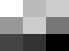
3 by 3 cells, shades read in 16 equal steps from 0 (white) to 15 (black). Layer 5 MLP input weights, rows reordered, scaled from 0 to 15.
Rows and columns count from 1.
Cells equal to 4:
1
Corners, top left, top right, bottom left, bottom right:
0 3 11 15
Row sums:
7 17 38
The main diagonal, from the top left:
0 3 15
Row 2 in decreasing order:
8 6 3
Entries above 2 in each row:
2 3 3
